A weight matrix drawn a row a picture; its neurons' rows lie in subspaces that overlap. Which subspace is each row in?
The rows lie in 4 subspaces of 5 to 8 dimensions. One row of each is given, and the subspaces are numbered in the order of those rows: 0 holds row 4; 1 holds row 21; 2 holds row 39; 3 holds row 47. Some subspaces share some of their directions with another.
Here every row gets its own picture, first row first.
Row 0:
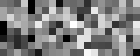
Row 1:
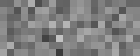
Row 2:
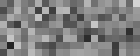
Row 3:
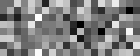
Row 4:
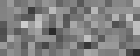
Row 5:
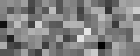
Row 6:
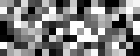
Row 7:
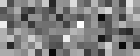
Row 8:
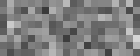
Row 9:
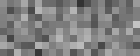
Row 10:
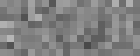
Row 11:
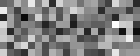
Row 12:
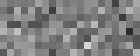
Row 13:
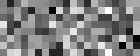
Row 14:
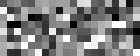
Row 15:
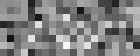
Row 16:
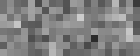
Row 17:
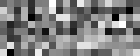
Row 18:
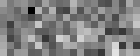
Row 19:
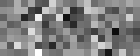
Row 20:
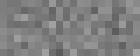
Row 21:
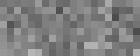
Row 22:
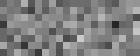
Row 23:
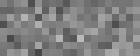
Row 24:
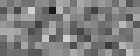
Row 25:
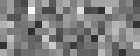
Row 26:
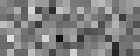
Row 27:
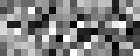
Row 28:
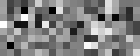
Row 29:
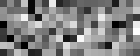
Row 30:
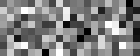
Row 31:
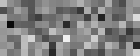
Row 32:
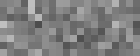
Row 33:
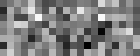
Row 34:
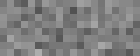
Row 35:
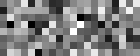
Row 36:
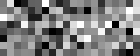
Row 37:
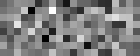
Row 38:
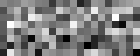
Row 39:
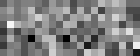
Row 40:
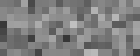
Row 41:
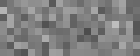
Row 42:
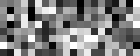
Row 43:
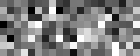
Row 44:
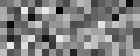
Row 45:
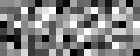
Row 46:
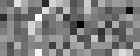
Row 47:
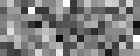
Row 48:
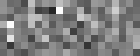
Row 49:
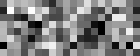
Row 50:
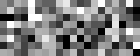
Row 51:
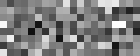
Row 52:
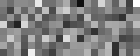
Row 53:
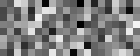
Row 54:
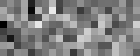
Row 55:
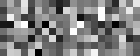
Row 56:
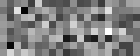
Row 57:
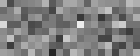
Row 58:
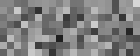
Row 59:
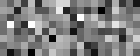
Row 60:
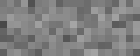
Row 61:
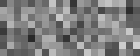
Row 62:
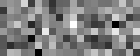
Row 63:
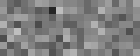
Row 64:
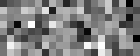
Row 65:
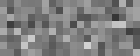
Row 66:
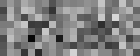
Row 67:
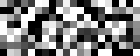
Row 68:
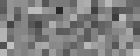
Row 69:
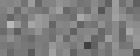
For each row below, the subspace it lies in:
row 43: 1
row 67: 0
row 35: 1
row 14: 3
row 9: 0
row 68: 1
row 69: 1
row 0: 2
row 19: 0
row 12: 2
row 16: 0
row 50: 0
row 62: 1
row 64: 3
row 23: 1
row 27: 1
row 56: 1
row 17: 2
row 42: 0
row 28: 1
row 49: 1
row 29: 3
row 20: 3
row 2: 0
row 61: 2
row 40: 2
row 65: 3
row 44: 3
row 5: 3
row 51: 2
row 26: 0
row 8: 3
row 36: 0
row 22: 3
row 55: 1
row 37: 0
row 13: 3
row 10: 3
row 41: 3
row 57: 2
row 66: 1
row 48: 1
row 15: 1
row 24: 1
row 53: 0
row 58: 0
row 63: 1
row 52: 0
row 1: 3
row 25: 0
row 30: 3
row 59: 1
